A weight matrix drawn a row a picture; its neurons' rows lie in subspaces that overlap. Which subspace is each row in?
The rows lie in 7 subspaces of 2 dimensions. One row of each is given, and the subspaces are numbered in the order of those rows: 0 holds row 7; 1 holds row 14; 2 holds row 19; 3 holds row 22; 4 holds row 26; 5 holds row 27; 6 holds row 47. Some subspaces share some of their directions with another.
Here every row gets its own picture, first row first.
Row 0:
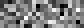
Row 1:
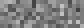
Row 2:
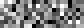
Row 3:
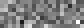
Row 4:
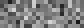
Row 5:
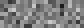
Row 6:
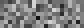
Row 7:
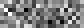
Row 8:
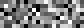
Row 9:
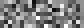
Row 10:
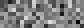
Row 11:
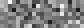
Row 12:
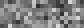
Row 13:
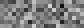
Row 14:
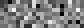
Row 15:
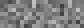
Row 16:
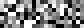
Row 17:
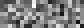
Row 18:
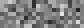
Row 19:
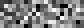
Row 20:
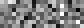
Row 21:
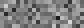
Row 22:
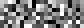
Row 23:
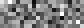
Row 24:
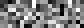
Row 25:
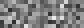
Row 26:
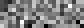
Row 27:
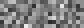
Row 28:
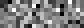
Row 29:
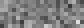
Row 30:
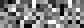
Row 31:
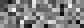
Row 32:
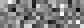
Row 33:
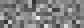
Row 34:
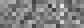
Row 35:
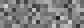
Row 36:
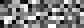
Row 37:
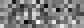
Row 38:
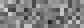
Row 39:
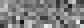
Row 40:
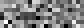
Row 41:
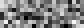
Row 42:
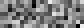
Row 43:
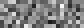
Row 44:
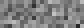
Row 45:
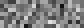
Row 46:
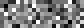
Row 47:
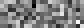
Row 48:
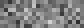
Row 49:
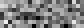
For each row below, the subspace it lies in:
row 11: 1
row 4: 0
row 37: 1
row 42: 6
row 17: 6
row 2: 6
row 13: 0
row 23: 5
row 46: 2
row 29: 4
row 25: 5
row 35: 2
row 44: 6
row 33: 3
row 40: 3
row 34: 0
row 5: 5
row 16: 1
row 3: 4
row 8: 2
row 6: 3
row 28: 1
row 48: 0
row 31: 4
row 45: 5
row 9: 3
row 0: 2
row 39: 4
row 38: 0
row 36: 5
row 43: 5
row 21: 2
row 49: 3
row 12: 4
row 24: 6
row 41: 3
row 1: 6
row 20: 0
